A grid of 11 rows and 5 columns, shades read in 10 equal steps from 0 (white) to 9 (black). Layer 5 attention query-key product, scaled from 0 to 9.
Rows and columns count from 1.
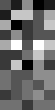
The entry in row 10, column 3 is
5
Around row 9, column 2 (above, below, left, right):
6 6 5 5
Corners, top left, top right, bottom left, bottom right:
6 8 5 5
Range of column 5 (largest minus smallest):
6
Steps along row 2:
down same up down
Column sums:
63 55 63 52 52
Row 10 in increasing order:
4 5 6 6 7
